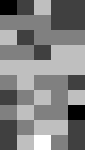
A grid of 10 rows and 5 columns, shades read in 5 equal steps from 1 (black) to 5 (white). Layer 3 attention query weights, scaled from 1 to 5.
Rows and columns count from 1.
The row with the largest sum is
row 5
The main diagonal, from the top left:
1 3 3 4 4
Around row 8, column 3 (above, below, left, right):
4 4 4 3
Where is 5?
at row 10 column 3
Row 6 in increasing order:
2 3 3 3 4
